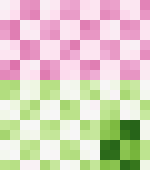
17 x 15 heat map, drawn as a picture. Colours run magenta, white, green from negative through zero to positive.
The bottom right is the ninth with the highest average. An odd patch, higher than its surroundings, sits in the bottom right. A horizontal seam about 50% of the way down splits the table, and the bottom part is higher.
